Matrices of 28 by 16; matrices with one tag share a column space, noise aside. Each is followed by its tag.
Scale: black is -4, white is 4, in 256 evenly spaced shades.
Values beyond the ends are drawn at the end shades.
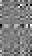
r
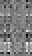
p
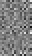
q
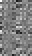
q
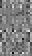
p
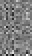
q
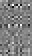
r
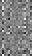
q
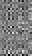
q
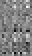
p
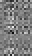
q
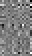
r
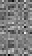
q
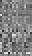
p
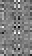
q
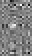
r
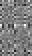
r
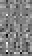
p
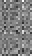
q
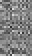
q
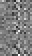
q
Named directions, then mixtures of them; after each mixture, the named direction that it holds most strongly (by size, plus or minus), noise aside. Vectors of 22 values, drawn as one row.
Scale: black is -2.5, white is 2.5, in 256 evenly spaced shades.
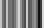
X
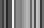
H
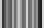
X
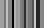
H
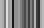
H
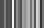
H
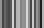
H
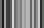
H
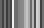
H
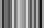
H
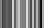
H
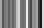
X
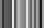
H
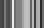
H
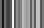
H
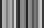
X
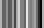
X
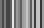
H
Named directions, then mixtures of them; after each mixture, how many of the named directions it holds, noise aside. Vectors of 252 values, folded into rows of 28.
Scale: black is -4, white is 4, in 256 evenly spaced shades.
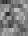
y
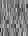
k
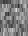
two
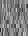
one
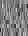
one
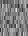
two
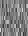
one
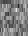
two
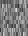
two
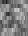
one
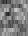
one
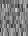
two
